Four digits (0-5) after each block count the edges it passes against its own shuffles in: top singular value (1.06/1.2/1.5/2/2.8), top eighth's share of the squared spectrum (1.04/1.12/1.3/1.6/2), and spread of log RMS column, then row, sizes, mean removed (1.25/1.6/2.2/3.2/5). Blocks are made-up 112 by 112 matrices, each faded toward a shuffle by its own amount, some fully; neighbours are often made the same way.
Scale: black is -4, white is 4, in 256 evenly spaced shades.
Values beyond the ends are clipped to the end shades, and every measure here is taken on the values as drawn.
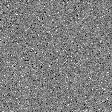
2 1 0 0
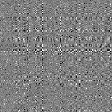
5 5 3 3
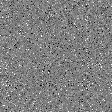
3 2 1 0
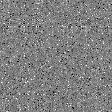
3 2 1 1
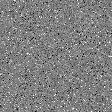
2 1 0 0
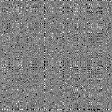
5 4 3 3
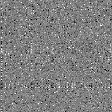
4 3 2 2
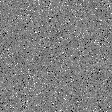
2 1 0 0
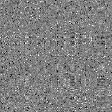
4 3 2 2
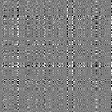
5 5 4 4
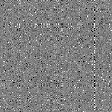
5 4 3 2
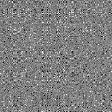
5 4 3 3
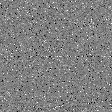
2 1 0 1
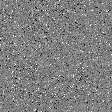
0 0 0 1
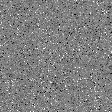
0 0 0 0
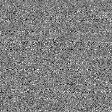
1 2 0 3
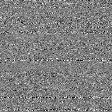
2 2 0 4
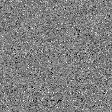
1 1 0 2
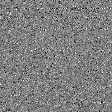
1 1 0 2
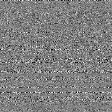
2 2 0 4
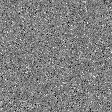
0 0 0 0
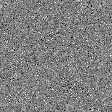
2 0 0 0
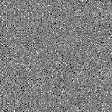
4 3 2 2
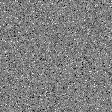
2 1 0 0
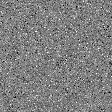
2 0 0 0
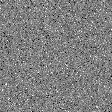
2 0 0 0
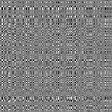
5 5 4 4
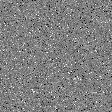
1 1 0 0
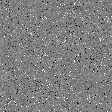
0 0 0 0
